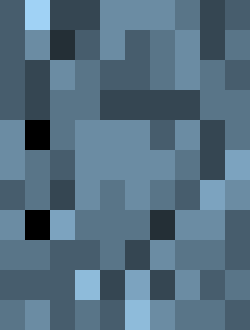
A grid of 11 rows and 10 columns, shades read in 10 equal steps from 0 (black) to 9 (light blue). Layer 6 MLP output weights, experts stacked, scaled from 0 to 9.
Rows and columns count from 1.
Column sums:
52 46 47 57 53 58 51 57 49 53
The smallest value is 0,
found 2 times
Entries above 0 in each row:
10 10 10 10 9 10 10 9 10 10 10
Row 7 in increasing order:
3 4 4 5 5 5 6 6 6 7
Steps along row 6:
down down up same same same down down up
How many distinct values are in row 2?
5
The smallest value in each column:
4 0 2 3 3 3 2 3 3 4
